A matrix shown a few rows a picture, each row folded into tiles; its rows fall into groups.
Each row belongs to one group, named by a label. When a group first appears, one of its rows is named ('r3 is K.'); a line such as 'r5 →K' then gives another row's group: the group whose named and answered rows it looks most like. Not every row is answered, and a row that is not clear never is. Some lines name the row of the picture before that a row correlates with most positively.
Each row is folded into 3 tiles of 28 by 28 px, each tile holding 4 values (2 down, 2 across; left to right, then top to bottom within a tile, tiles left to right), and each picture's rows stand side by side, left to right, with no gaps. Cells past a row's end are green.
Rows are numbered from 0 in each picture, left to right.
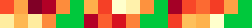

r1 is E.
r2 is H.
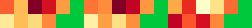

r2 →E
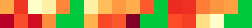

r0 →E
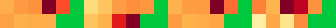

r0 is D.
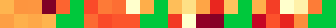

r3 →E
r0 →D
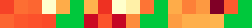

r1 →E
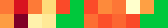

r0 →H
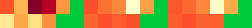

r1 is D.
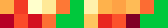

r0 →E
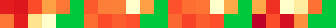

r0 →H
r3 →E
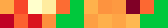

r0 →E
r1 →D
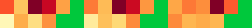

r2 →D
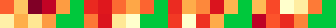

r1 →H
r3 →E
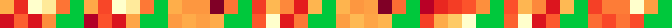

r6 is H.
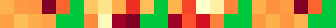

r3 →D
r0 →D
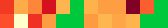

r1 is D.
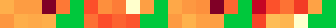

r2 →D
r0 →D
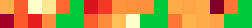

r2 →D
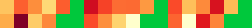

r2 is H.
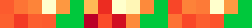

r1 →E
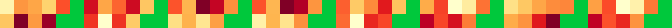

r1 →H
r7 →E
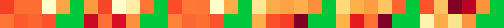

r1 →E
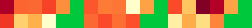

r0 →H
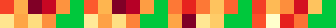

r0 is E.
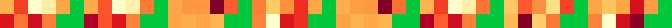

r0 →E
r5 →E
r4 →D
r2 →D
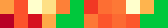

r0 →E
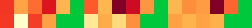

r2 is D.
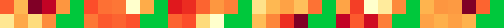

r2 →H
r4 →E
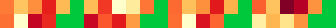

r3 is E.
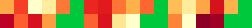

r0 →E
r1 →H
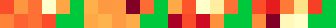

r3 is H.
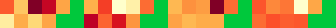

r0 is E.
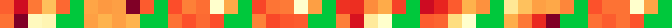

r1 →D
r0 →H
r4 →H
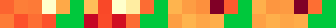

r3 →D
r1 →E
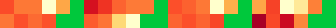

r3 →E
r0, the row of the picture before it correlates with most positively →0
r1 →H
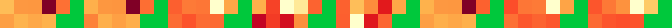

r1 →D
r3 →E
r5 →D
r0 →D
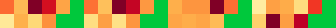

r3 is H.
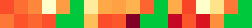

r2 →E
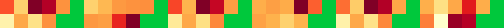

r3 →D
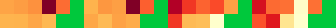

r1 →D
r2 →H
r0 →D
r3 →H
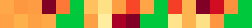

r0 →D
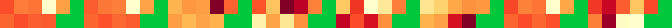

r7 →H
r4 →E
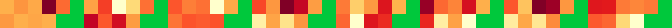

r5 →H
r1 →E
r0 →D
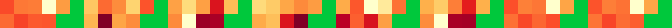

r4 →E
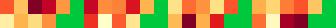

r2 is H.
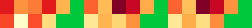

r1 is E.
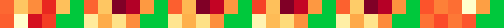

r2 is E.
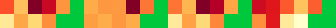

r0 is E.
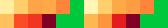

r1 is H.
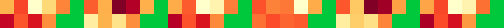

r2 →E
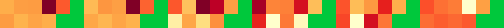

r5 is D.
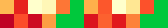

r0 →E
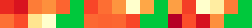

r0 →H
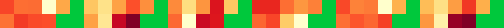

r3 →H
